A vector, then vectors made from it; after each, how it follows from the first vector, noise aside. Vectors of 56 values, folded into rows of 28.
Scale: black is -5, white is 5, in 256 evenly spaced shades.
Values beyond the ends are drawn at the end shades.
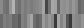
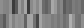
reversed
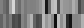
scaled up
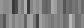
reversed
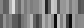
scaled up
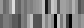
scaled up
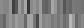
reversed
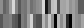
scaled up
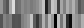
scaled up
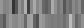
reversed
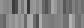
reversed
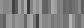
reversed
